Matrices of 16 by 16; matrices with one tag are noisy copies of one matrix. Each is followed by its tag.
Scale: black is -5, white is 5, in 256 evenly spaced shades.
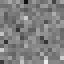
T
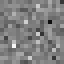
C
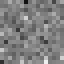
T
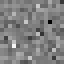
C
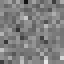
T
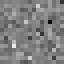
C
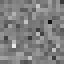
C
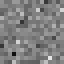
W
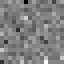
T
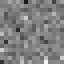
T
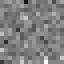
T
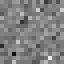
W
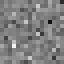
C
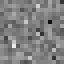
C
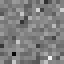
W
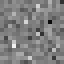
C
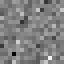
W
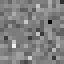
C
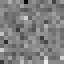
T
